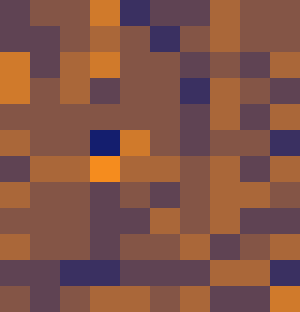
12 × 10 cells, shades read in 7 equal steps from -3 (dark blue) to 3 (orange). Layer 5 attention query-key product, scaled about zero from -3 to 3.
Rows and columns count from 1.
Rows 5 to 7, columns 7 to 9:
-1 1 -1 | -1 0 0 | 0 1 -1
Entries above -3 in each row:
10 10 10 10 10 9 10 10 10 10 10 10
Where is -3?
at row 6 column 4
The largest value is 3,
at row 7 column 4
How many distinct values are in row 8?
3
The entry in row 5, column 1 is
0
